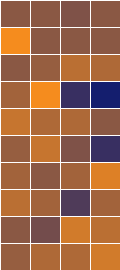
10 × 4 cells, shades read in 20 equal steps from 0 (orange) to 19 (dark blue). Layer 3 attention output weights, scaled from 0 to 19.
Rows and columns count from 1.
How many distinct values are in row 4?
4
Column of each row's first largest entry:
3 2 1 4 4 4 2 3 2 1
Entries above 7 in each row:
4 3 2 2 1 3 1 1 2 1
